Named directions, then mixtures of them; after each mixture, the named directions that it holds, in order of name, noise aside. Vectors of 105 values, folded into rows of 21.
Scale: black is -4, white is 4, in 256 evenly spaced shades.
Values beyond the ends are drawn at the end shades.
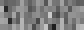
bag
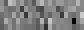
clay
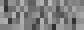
bag, clay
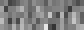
bag, clay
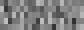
bag, clay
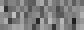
bag, clay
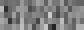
bag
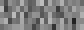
bag, clay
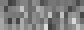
bag, clay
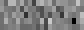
clay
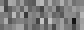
bag, clay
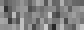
bag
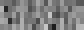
bag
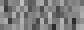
bag, clay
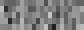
bag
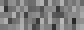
bag, clay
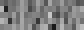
bag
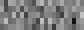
bag, clay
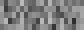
bag, clay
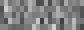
bag, clay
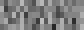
bag, clay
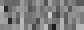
bag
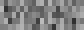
bag, clay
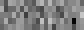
bag, clay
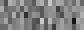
bag, clay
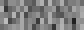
bag, clay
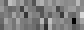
clay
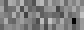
bag, clay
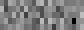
bag, clay
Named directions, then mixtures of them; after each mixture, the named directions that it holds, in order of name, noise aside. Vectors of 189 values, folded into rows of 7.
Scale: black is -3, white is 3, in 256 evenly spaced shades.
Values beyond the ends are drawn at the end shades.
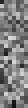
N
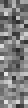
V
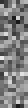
N, V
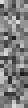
N, V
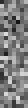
N, V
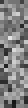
N, V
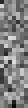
N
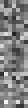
V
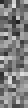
N, V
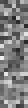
V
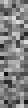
V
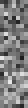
N, V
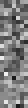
V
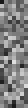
N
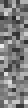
V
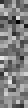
N, V
